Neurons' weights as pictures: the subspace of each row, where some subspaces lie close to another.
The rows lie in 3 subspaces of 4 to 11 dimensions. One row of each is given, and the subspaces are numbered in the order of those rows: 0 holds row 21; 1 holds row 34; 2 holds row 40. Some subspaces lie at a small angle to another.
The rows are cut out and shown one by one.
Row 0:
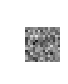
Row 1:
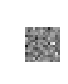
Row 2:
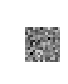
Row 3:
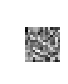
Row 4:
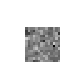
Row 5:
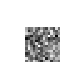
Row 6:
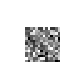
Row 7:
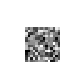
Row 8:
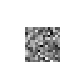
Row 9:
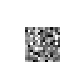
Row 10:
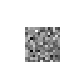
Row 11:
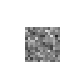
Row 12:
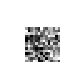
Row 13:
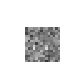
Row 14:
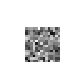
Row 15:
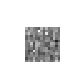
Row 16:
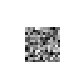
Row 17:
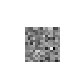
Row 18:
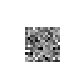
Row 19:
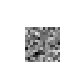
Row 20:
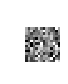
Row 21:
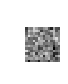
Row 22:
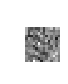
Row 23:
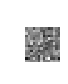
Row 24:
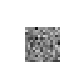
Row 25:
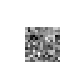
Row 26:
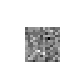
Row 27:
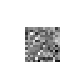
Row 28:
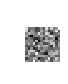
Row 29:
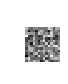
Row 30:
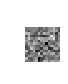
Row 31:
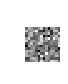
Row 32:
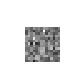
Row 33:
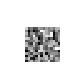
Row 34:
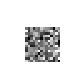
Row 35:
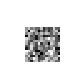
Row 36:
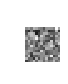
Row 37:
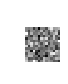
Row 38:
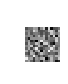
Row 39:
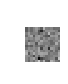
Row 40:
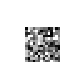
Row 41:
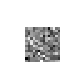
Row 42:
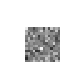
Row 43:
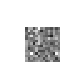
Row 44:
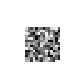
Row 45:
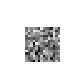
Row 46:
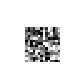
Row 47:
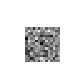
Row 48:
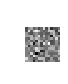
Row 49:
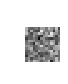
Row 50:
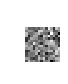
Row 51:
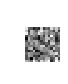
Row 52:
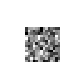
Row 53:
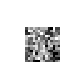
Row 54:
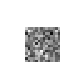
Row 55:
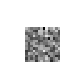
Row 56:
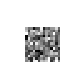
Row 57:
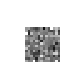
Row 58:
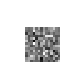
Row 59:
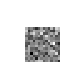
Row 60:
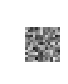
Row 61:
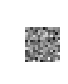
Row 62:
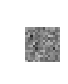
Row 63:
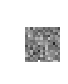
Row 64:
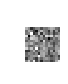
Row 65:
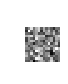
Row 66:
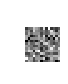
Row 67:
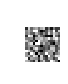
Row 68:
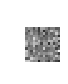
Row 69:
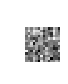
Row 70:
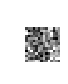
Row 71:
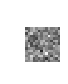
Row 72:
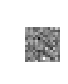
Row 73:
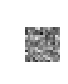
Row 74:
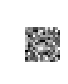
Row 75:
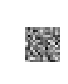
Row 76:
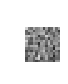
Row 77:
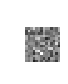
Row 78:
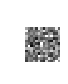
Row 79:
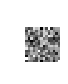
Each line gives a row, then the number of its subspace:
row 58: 1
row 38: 2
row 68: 1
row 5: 2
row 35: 1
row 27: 1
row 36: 1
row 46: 0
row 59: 1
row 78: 1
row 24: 1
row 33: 0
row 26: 1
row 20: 1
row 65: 1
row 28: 0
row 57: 1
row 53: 0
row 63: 1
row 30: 1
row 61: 1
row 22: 0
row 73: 1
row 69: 0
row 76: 0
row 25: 1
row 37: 1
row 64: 1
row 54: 0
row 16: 1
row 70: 0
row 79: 1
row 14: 2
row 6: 1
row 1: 1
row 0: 1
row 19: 1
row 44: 1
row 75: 1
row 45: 0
